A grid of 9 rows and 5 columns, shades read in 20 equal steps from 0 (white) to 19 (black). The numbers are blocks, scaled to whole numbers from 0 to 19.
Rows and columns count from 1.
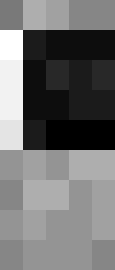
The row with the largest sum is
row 5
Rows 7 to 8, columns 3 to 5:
6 8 7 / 8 8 7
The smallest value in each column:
0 6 6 6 6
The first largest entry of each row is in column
1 3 2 2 3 1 1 1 1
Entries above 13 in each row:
0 4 4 4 4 0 0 0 0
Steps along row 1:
down up up same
